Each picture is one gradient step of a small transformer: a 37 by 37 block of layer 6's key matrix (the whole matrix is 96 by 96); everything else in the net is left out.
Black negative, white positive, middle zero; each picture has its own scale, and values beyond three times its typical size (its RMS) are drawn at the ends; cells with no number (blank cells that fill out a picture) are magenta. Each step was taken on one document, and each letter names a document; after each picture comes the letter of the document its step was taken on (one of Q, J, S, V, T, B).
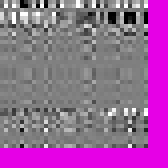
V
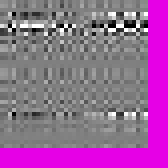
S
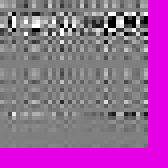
S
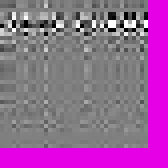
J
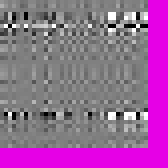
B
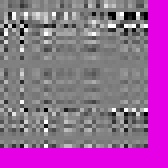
S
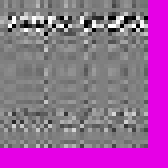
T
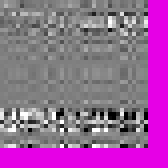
V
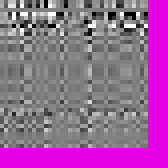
T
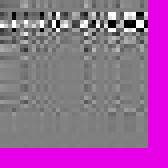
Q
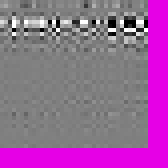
Q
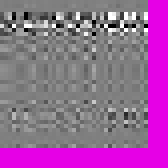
J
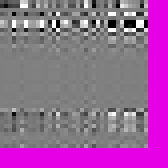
Q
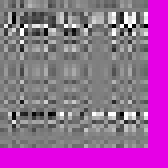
T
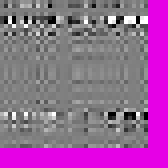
B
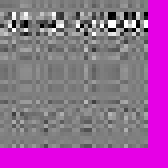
J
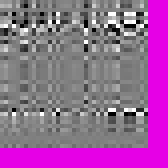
Q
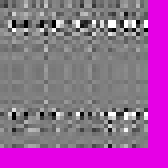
J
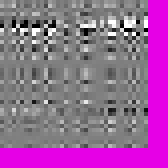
V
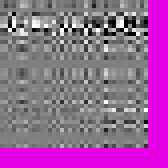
S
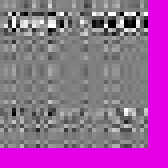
T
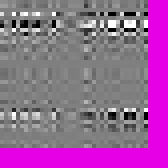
V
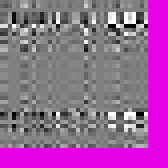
Q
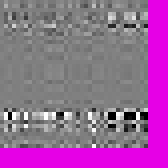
B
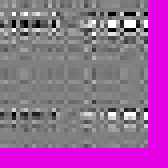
V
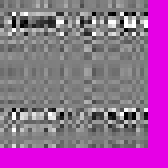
T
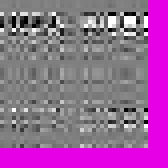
V
